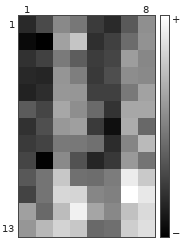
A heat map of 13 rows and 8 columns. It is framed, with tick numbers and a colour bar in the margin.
Upright stripes repeat 2 times across the table. The top right is the smoothest part. The top left is the ninth with the lowest average. The bottom part is higher, past a seam about 70% of the way down. The ninth with the highest average is the bottom right.
